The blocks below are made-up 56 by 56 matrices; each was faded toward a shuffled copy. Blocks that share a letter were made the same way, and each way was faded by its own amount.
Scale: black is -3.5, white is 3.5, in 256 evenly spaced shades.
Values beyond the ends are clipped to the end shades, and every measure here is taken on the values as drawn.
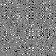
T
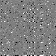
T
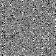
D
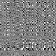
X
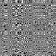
X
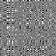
X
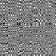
X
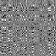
X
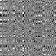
X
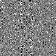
D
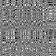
X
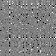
T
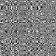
X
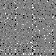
T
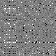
T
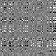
X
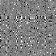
T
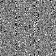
D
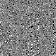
D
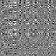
X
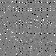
T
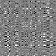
X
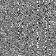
D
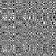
X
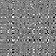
X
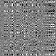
X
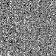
D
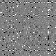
T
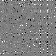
T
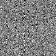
D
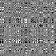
X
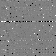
T
